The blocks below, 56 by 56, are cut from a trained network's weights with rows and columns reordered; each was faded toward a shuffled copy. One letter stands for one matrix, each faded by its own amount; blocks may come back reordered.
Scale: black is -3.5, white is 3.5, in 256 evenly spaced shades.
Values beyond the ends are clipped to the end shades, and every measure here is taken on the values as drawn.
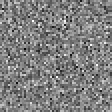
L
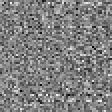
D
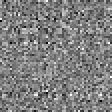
D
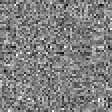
D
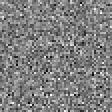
D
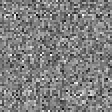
D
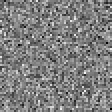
L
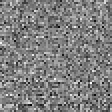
D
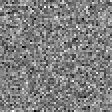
L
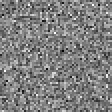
L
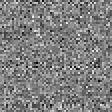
D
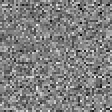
D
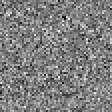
L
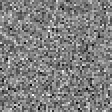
L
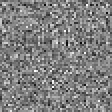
D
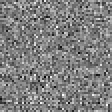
D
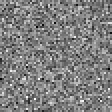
L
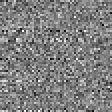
D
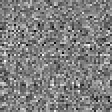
D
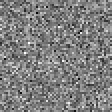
L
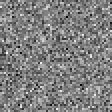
L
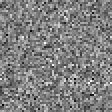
L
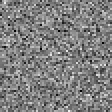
L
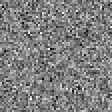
L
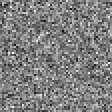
L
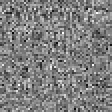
D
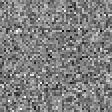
D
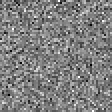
L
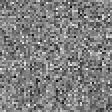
D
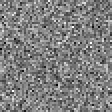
L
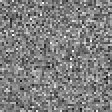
L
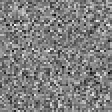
D
